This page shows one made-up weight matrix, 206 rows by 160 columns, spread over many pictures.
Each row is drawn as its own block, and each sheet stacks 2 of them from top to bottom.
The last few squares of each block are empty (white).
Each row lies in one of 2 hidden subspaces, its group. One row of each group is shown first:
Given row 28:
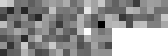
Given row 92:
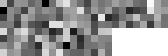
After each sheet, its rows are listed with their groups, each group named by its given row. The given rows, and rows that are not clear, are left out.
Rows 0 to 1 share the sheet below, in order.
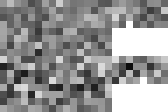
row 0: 28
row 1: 92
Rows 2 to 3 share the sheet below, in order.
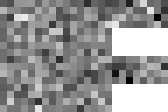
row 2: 92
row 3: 28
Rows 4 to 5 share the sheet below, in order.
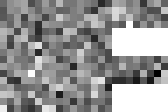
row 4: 28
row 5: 92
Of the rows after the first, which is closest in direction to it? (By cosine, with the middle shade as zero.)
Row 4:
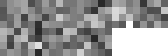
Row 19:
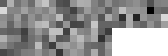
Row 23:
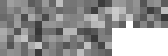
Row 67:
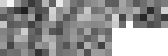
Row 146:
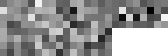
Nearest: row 23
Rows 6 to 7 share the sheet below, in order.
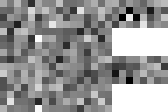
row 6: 92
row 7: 28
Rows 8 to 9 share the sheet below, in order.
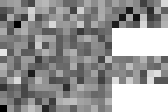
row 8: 92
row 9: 92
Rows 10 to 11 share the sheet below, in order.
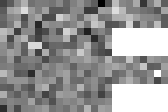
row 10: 28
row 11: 92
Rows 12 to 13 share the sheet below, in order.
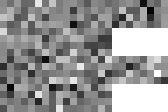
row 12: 92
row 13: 92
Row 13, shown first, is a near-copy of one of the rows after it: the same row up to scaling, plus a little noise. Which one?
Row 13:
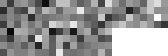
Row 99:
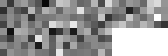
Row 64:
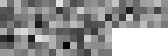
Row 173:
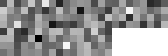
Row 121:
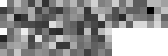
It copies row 99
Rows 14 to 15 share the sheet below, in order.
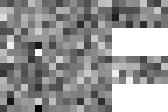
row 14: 28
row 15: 28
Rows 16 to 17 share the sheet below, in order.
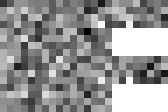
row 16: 28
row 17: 28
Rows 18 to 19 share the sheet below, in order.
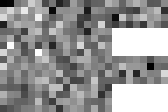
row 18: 28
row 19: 92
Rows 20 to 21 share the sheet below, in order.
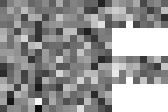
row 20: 28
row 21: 28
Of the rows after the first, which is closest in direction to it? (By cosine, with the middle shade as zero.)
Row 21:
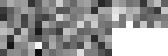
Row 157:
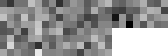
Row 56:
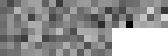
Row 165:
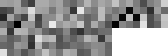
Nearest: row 165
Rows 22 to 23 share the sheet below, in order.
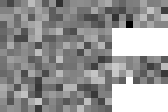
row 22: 28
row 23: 28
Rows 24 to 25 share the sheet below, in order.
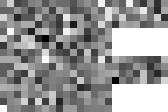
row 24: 92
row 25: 92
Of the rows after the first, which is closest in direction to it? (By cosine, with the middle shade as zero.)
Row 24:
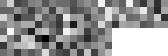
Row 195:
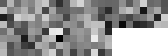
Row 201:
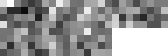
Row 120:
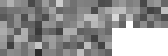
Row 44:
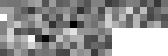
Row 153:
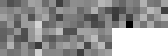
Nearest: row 44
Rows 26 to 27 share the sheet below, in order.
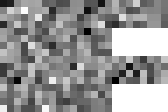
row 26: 28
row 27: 92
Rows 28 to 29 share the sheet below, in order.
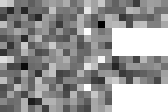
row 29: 28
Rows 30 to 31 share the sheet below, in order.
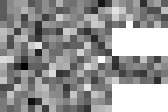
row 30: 28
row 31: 28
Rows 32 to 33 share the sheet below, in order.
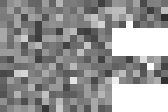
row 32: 28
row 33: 92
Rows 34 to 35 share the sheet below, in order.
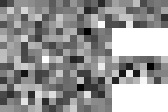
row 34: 28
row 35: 92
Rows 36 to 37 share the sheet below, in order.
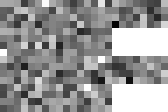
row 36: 92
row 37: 28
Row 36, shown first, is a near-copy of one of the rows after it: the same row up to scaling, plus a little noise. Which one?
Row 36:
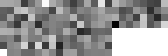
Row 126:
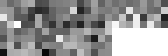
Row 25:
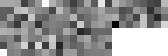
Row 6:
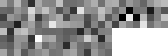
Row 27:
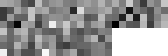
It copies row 25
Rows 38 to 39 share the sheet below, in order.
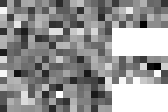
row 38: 92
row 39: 92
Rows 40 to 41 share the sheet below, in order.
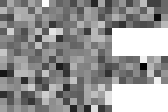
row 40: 92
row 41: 92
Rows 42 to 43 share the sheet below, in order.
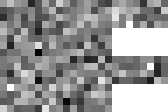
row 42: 28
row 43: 92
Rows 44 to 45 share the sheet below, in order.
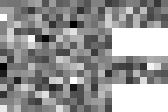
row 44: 92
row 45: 92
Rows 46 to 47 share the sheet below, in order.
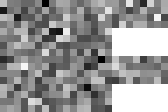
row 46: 92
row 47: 28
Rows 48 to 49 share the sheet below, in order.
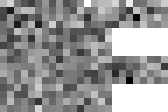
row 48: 92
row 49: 28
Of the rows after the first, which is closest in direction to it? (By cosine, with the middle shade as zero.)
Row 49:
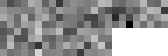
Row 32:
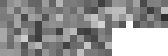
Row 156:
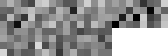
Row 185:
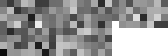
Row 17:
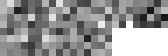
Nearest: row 185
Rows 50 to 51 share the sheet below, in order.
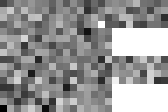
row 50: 28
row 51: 92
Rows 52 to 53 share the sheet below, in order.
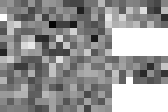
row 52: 92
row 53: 28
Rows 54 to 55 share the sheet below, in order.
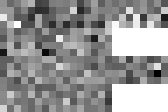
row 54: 92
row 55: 92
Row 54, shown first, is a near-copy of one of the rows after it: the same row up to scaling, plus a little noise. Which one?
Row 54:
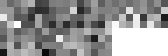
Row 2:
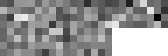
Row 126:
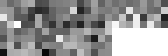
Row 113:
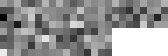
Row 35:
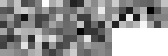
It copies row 126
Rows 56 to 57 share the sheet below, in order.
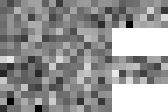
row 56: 28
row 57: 28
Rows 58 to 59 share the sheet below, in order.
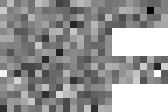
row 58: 92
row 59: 92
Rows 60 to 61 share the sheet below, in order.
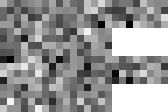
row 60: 28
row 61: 28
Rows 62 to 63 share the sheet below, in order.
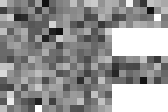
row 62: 92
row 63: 28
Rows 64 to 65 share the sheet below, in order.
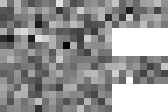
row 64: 92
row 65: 28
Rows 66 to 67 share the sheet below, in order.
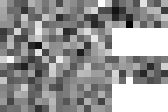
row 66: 28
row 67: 28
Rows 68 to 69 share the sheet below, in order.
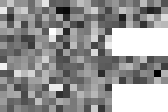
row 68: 92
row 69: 92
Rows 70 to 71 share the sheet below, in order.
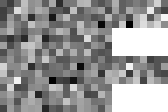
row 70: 28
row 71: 92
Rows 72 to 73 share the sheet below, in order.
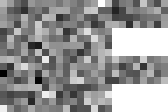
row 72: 28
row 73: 92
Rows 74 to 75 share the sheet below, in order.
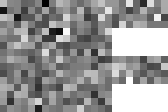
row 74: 92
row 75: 28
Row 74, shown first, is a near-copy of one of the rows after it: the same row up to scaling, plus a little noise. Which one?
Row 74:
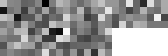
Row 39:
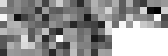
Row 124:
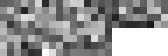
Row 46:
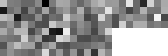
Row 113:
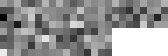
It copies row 46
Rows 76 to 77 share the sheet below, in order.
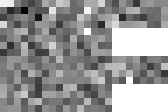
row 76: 28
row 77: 28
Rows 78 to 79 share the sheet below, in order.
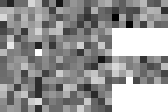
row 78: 28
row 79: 28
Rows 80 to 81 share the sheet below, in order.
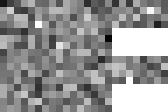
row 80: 92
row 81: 28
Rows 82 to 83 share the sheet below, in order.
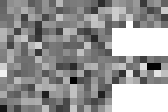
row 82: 28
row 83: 92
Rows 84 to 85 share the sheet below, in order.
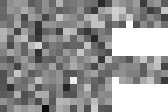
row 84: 28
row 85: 92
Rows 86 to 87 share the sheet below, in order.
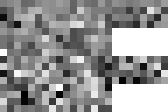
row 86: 92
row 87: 92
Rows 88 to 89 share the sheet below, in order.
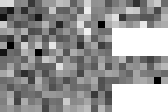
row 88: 28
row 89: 92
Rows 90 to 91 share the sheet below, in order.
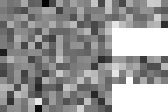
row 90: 92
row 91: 28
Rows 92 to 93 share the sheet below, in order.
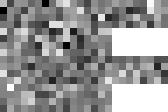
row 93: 92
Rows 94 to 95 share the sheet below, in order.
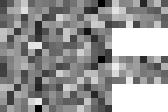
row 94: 28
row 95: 28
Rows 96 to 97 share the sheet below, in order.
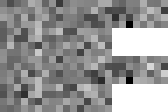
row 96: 28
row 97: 28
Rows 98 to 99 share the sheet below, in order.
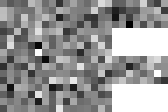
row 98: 28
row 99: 92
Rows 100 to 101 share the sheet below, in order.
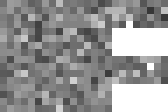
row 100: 28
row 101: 92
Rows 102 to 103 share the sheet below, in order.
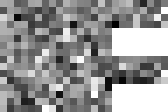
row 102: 92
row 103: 92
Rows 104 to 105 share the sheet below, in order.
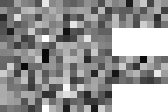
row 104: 92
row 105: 92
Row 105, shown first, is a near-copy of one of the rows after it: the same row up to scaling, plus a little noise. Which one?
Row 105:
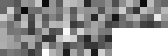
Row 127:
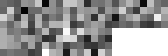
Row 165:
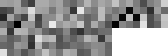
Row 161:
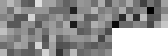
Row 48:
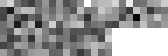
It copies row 127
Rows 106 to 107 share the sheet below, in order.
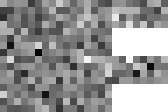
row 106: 28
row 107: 92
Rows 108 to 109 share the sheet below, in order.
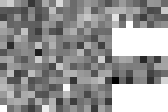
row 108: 28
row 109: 92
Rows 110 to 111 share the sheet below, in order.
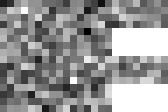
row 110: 28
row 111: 92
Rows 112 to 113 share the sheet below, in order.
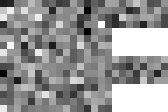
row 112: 28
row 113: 92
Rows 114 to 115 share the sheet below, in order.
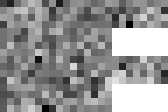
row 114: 28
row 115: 92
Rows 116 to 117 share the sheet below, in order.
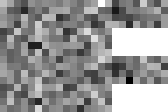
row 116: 28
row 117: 28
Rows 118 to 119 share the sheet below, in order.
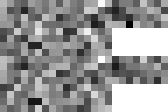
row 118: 28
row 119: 28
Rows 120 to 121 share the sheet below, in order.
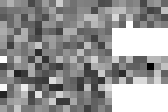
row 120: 28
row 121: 92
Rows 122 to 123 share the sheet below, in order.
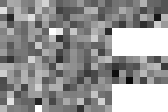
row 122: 92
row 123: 28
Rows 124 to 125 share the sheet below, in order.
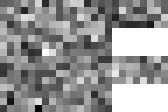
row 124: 92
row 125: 28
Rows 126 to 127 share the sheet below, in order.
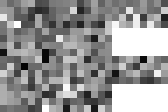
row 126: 92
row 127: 92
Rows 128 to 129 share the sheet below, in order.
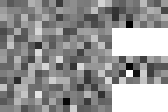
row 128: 28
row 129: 92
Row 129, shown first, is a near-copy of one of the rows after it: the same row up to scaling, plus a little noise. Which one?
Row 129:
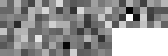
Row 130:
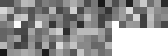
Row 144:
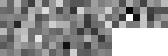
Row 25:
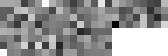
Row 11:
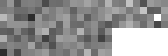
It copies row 144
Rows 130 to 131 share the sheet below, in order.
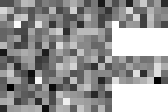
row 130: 92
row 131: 92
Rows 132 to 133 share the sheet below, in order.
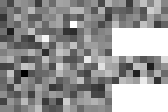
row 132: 92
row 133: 92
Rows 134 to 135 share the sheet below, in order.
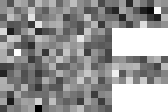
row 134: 92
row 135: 28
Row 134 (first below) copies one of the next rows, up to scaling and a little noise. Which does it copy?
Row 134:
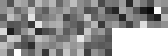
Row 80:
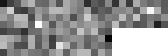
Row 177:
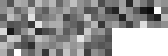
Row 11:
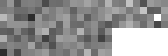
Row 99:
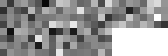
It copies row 177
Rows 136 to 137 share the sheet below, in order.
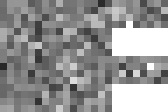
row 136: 28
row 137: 92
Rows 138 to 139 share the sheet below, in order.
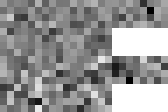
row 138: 92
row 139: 28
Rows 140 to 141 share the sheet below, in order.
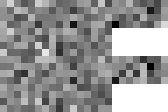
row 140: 92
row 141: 92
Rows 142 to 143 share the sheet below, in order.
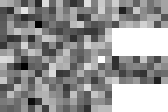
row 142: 92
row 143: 28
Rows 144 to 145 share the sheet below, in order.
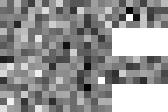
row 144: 92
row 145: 28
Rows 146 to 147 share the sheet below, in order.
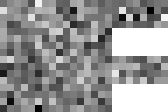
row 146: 92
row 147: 28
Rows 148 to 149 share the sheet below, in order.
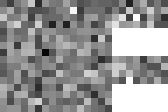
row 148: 92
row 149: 28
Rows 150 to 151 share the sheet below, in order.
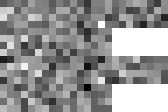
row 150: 28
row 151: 28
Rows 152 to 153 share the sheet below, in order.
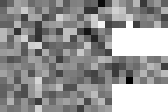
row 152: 28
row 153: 28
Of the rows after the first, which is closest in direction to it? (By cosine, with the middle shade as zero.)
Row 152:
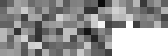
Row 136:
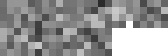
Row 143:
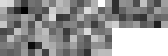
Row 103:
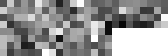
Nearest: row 136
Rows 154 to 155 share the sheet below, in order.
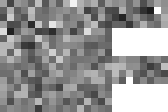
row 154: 92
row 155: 28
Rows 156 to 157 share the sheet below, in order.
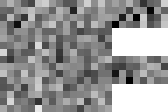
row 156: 92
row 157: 28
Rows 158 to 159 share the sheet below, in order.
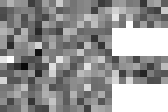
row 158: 28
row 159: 28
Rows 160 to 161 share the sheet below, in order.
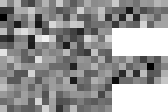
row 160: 92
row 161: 92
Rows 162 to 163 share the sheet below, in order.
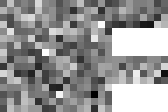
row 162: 92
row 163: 92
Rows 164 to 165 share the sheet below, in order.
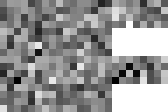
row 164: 28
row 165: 92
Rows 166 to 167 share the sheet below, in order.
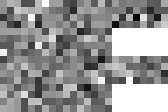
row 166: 92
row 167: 28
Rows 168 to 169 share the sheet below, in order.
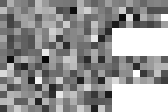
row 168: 92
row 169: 92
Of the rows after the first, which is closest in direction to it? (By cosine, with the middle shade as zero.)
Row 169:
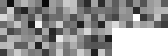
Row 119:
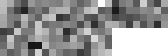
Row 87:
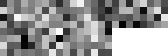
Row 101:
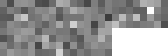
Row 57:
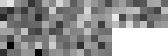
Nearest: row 101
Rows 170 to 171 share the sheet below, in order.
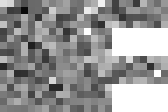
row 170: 28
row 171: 92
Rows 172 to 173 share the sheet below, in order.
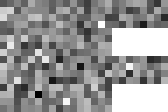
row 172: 28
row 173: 92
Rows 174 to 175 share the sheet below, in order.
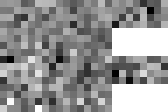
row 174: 92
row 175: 28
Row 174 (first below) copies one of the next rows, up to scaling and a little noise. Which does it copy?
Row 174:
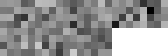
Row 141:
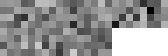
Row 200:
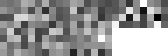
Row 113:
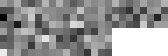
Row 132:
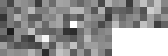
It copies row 141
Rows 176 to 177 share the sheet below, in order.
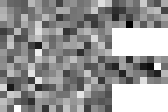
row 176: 28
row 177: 92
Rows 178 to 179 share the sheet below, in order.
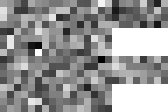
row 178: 28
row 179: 28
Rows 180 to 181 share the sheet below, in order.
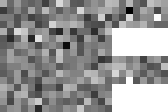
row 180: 92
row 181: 28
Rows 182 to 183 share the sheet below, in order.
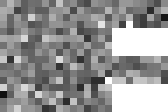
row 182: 28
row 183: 92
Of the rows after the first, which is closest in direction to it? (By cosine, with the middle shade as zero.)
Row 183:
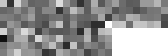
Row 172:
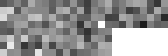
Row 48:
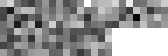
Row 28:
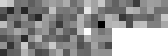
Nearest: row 28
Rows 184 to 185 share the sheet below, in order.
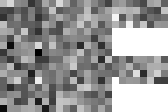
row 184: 28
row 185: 92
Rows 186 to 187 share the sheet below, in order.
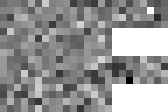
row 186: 92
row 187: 28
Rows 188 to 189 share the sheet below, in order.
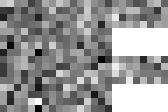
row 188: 28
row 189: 28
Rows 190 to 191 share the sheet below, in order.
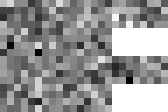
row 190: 28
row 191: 28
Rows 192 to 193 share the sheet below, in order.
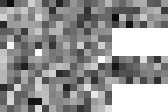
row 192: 28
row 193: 28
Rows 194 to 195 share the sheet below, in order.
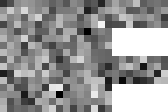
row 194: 28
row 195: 92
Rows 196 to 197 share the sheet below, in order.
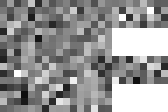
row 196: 92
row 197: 92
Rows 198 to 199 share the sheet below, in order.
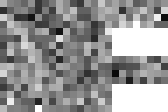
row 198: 92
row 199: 28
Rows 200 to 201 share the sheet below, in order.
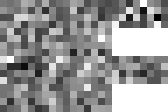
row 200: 92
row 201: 28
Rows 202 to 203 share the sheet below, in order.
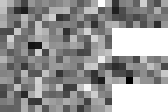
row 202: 28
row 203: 28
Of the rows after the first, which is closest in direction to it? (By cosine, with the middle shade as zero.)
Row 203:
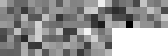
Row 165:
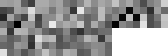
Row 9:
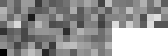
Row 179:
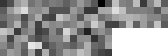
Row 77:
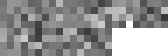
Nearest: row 9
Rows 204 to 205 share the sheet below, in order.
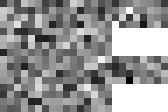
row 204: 92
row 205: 28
